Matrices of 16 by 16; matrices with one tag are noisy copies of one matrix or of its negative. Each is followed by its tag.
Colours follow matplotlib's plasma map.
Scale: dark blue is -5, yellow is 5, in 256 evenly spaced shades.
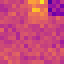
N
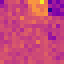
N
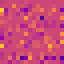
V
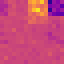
N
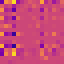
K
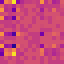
K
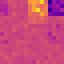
N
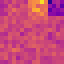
N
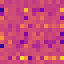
V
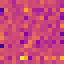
V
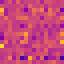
V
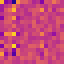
K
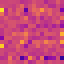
V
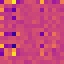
K
